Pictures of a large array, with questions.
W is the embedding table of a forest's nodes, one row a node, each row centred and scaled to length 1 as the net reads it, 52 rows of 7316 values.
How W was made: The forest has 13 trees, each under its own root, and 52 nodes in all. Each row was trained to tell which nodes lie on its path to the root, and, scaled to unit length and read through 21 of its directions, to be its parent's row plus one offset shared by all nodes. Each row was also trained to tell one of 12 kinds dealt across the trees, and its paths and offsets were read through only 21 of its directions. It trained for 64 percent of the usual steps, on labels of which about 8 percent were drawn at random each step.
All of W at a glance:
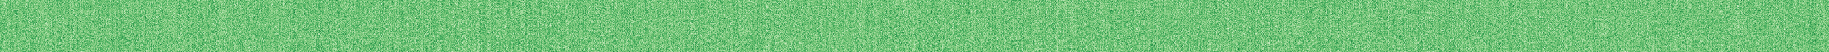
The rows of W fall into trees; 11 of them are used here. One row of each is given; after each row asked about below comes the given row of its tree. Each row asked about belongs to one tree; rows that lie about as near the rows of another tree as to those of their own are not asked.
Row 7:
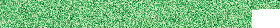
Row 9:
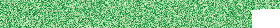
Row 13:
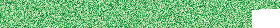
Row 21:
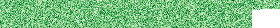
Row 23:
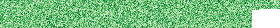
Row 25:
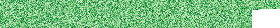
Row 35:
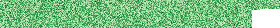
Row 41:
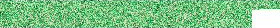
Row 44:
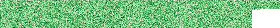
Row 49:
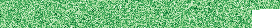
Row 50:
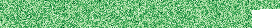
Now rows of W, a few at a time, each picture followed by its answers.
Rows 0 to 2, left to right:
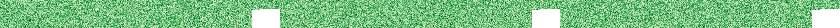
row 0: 7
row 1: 13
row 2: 9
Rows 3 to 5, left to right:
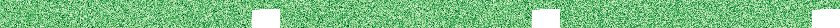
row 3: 7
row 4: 7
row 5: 41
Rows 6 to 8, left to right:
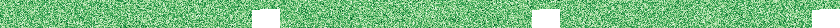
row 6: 35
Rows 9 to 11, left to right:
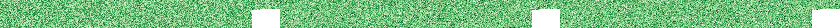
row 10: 13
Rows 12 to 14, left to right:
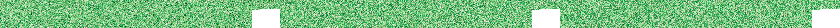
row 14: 50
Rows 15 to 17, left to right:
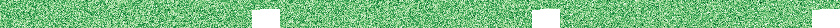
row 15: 9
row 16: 25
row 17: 13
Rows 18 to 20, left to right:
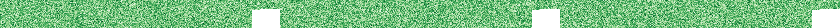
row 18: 44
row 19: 25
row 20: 49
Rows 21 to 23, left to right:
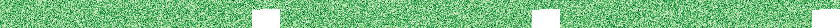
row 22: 49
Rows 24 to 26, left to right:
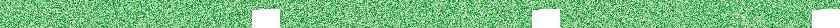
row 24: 23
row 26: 25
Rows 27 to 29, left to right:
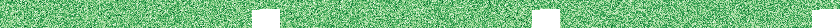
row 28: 44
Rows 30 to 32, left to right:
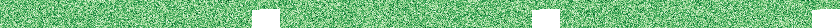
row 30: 49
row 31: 13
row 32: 41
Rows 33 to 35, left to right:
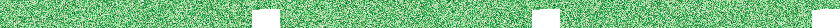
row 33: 25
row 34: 25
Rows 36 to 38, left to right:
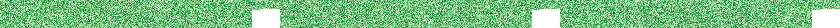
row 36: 21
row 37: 50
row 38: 21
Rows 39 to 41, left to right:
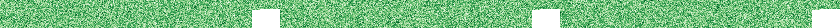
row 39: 23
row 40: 44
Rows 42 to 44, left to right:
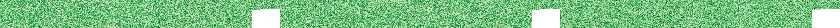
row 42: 35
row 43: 49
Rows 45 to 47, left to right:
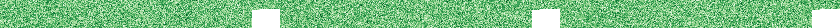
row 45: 7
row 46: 50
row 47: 7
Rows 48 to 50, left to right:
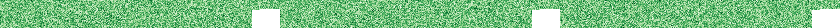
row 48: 49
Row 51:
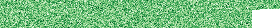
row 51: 13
